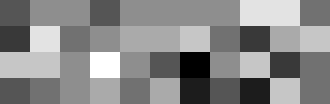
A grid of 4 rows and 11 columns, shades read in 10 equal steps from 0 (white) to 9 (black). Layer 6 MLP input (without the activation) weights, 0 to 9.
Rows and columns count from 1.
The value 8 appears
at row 4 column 7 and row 4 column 9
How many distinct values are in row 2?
6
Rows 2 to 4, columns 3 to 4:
5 4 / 4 0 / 4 3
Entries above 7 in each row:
0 0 1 2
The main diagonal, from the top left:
6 1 4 3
